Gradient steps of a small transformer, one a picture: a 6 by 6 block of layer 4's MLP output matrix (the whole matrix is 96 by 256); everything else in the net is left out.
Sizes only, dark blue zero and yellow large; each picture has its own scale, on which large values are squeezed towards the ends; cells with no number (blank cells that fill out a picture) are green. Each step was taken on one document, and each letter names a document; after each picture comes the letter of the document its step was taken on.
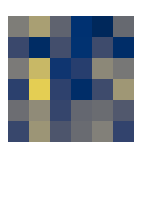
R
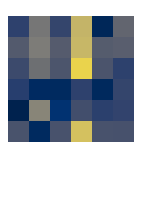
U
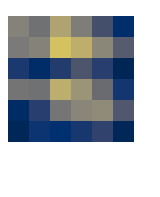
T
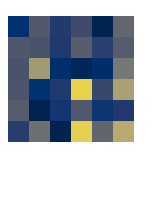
U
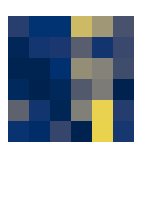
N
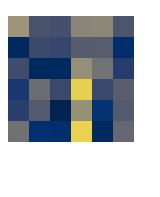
U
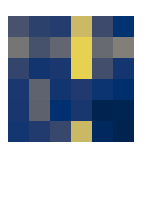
U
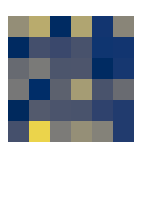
R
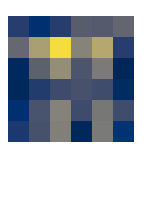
T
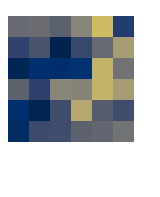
N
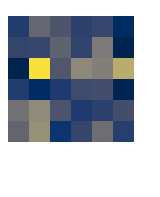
R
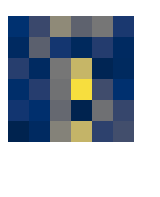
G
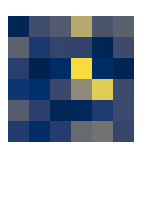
N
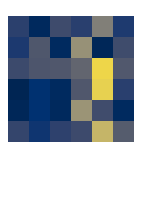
N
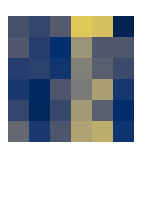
N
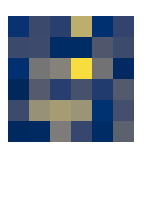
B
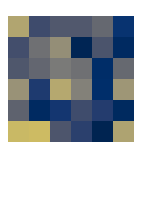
R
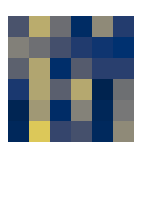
R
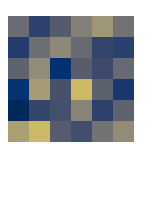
G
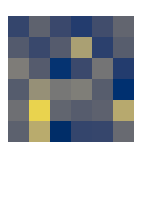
G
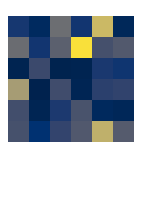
N
